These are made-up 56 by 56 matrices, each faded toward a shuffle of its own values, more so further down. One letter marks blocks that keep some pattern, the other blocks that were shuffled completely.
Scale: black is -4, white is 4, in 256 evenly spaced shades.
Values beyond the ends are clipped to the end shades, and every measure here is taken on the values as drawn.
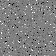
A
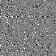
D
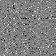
D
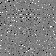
D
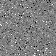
A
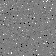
A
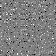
D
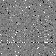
D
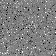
A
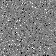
A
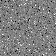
A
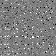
D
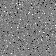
A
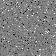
A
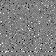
D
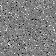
A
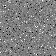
A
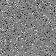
A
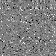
D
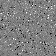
A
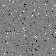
A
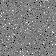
A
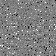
D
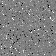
A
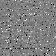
D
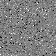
A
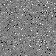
D
